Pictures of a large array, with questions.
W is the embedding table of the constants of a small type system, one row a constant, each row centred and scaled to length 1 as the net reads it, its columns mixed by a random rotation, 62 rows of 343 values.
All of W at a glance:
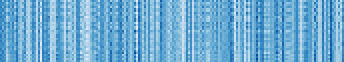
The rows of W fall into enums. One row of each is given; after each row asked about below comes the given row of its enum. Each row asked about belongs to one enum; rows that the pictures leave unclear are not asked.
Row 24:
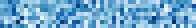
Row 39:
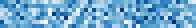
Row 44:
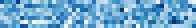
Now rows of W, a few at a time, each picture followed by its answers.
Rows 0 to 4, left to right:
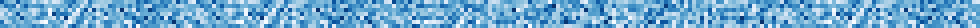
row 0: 39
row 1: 39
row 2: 44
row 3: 24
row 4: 39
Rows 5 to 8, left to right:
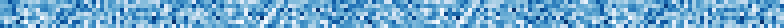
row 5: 24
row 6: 39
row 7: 39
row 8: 24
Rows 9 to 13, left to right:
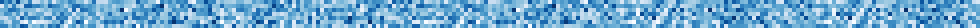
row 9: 44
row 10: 24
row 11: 44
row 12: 39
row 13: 39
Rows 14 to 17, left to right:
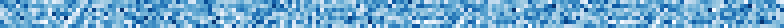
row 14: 39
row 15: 24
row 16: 44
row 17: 44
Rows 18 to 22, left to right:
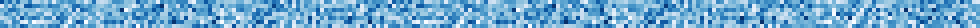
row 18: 44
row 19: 24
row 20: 44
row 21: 24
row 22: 39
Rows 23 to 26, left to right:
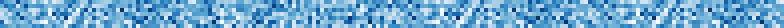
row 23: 39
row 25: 39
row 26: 39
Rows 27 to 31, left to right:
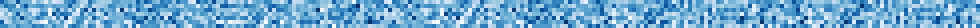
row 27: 39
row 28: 44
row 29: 39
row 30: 24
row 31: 24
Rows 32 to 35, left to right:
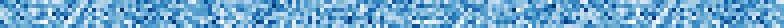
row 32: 39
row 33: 24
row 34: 44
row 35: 39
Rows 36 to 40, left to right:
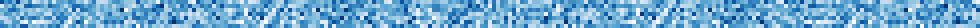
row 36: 44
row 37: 39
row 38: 24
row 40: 44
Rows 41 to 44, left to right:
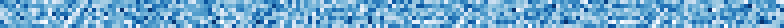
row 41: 39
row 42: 24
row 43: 44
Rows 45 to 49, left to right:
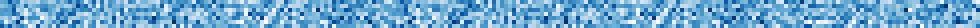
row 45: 24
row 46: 39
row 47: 24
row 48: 39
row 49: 44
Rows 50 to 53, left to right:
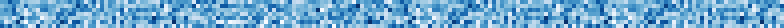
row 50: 24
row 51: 44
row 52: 24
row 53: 24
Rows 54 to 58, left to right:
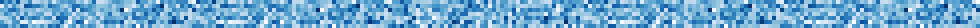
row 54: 44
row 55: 44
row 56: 24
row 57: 44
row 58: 44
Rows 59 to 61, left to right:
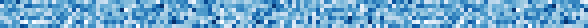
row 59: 44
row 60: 24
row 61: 44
